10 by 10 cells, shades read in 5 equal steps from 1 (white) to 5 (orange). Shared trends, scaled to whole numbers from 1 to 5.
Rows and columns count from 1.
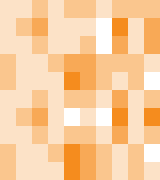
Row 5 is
3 2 2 2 5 4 3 2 3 1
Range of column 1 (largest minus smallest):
1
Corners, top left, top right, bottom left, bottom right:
2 3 3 2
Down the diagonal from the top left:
2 3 3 3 5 3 1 4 3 2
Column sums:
24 22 28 22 33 32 21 34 25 28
